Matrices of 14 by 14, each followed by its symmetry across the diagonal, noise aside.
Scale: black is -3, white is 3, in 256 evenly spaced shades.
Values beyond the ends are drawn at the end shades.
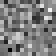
antisymmetric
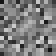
symmetric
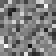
symmetric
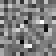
antisymmetric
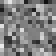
antisymmetric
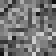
symmetric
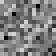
symmetric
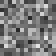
symmetric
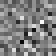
antisymmetric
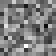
antisymmetric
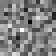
antisymmetric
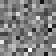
antisymmetric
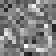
symmetric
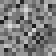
symmetric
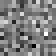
antisymmetric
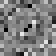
symmetric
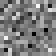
symmetric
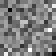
symmetric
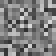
antisymmetric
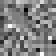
antisymmetric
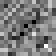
symmetric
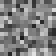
antisymmetric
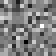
antisymmetric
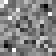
symmetric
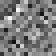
symmetric
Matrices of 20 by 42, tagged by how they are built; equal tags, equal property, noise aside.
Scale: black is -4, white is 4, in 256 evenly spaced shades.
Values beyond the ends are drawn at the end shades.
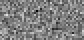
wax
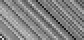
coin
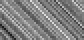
coin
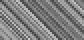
coin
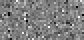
wax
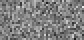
wax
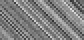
coin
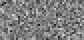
wax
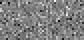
wax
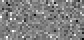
wax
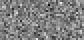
wax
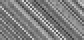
coin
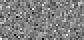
wax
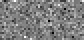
wax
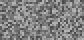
wax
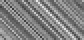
coin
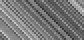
coin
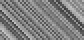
coin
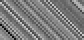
coin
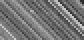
coin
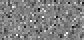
wax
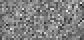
wax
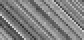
coin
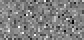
wax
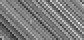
coin
